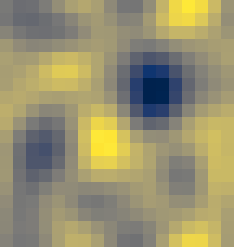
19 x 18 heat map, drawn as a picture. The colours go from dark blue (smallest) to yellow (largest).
Mirror symmetry: none. Average level on the scale: 60%. Grain: blotchy.
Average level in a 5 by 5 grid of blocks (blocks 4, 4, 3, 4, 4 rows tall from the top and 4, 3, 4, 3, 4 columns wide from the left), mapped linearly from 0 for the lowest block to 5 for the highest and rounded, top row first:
33345 | 45303 | 34525 | 23544 | 34345
